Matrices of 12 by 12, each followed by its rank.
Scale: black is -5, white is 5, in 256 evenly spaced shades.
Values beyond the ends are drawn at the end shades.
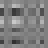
one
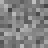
full rank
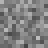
full rank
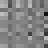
two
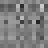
two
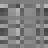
one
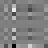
one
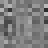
two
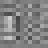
two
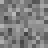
full rank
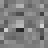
two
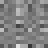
two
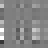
one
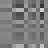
one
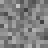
full rank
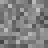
full rank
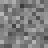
full rank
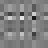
one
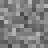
full rank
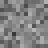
full rank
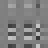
one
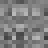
two
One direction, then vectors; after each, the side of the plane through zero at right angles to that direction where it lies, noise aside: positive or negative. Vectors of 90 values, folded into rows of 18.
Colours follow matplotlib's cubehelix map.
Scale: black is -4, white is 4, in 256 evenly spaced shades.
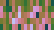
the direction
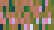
positive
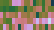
positive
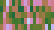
negative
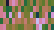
positive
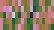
negative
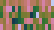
negative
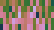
positive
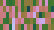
positive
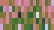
negative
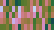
positive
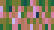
positive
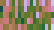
negative
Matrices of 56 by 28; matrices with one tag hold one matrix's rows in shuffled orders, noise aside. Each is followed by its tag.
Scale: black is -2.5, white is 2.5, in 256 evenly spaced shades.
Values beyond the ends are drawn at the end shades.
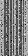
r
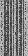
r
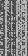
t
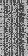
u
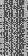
u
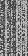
t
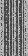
r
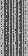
r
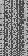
u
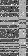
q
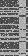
q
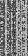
t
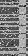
q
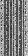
r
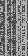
t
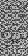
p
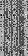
u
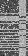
q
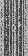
r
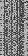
u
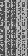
t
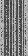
r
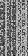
t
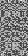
p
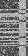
q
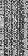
u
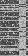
q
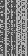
t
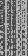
t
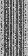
r
